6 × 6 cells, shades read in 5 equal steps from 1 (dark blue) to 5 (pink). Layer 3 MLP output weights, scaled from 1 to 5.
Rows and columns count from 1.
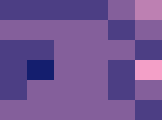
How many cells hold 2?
13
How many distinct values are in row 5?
2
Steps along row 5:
up same same down up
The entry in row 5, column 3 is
3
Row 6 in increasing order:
2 3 3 3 3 3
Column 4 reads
2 3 3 3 3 3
